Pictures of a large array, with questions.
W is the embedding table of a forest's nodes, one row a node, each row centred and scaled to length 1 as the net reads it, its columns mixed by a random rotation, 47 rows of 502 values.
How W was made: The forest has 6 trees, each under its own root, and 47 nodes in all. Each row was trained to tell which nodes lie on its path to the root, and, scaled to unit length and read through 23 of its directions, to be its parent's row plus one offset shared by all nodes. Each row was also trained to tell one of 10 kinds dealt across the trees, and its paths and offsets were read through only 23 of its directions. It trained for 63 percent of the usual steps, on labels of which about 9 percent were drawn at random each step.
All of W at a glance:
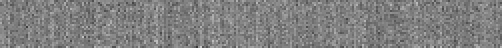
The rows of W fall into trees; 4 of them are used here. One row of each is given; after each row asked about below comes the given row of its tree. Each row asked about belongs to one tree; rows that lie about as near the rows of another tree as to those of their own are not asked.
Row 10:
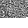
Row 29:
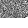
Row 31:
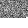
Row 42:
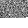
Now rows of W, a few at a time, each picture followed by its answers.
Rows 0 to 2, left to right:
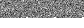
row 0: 10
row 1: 29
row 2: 31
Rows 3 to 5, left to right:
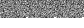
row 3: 31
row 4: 31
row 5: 31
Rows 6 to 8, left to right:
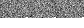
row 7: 42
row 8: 42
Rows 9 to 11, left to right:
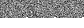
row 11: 10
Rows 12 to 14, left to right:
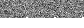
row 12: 29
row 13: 31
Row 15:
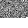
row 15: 10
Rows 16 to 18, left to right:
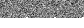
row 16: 31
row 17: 10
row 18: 29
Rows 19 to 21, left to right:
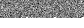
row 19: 10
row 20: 10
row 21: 29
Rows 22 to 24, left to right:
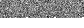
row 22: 10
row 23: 29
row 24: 42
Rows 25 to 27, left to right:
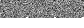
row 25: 10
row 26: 31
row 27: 29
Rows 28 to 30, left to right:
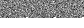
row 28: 42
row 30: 29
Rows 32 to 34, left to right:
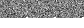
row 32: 29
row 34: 42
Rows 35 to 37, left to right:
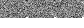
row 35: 29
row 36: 31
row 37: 31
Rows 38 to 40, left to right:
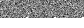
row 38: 29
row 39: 31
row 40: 29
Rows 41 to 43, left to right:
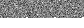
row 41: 10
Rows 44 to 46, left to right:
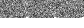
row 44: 29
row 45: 31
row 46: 29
